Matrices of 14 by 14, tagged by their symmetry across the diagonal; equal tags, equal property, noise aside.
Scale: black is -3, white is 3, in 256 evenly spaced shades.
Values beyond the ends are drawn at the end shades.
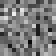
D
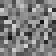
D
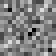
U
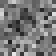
U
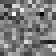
D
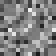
U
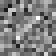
U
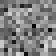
D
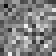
U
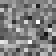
D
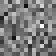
D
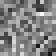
U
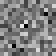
U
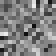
U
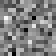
D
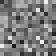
U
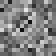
U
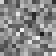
D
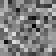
D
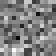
D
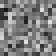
D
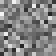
U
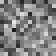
U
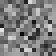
U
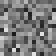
D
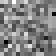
D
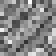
U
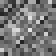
U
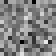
D
